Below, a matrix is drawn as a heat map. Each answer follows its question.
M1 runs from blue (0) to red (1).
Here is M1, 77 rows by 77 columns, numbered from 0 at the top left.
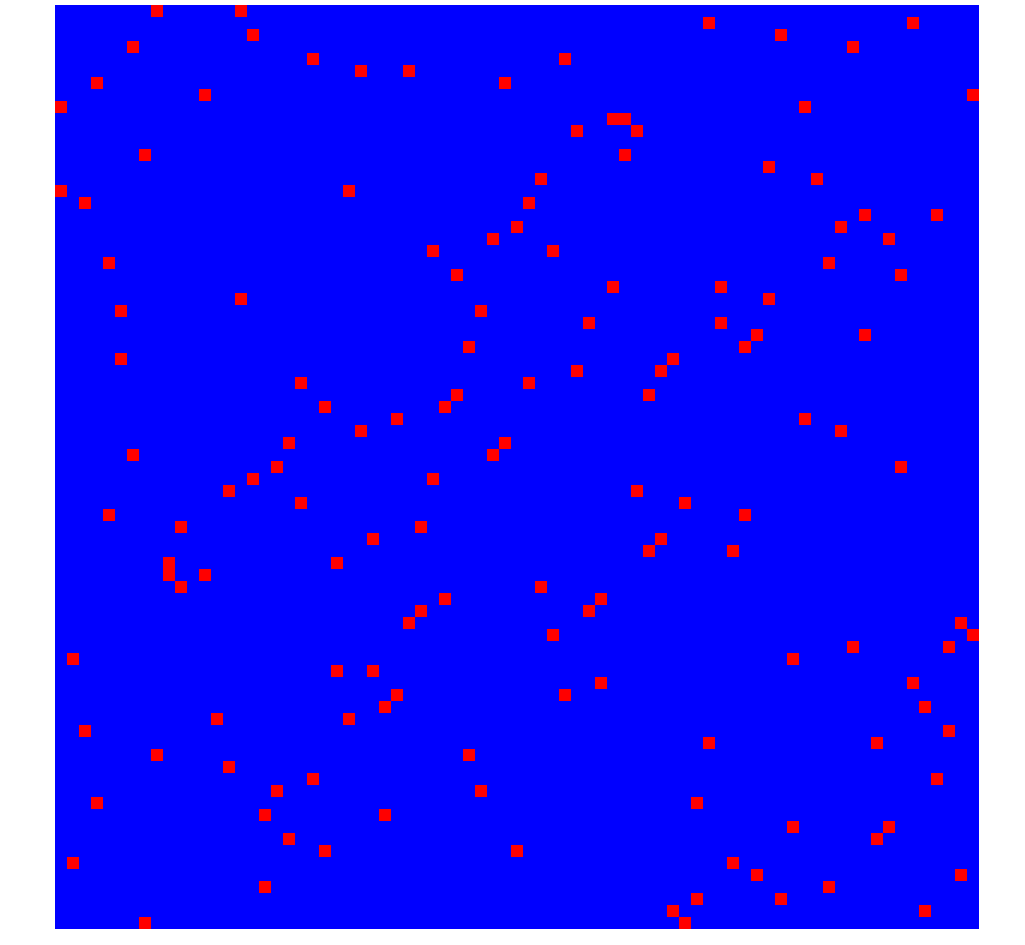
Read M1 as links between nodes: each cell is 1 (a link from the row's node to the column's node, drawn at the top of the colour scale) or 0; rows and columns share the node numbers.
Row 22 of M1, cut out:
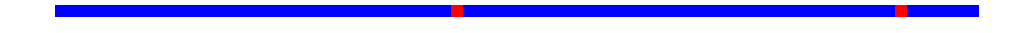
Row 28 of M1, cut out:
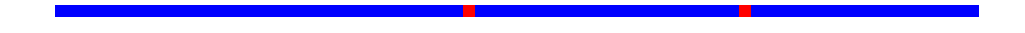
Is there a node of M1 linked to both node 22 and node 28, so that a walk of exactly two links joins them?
no
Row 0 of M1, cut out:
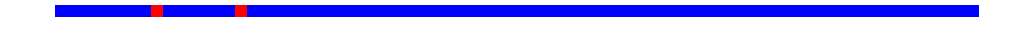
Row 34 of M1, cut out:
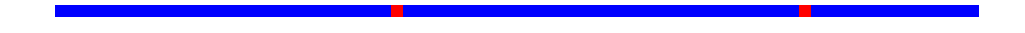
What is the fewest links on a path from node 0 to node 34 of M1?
3
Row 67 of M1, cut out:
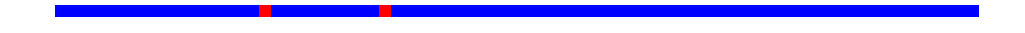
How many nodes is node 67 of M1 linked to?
2
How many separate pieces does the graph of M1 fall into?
2
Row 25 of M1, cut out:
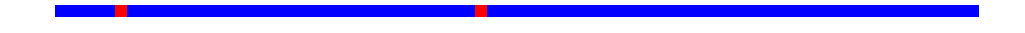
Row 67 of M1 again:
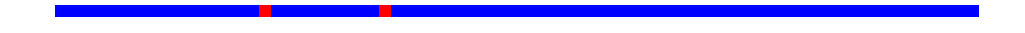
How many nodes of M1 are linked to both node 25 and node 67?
0
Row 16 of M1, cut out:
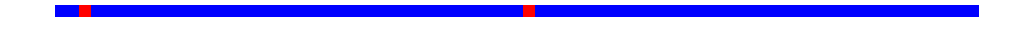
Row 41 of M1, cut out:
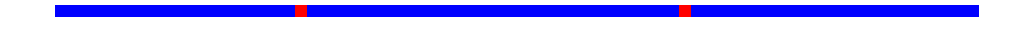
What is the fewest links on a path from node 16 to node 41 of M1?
4
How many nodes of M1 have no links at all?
1
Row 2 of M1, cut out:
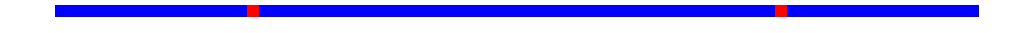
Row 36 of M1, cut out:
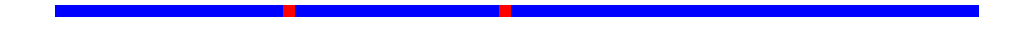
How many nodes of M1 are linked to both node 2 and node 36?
0
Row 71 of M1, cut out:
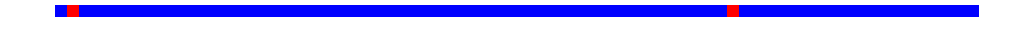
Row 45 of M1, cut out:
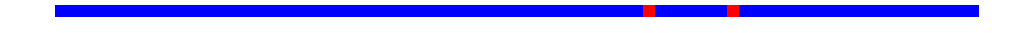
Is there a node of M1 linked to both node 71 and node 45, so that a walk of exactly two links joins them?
yes
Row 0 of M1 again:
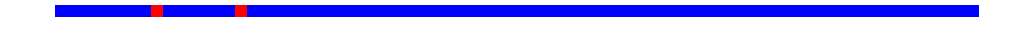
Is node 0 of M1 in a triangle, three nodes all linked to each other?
no
